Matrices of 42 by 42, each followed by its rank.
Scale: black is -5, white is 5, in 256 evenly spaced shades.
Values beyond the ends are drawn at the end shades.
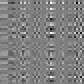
two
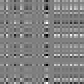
one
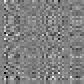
three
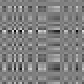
one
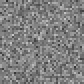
full rank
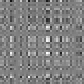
two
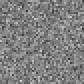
full rank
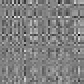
three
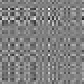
two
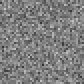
full rank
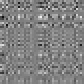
three
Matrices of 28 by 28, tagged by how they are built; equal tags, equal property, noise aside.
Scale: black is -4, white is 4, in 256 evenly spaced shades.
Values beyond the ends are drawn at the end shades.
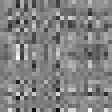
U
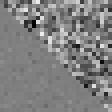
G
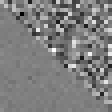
G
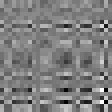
U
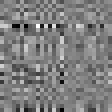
U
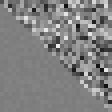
G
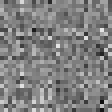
U
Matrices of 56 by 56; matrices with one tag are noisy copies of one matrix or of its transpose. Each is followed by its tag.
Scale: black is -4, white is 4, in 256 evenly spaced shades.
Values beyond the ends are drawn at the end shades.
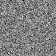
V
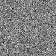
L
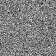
L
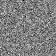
V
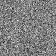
L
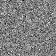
V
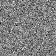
V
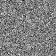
V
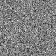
L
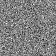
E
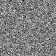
V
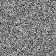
V
